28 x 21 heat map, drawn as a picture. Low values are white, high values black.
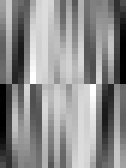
Grain: streaks running down. Symmetry: a half turn. Calmest part: centre. Slope: none.
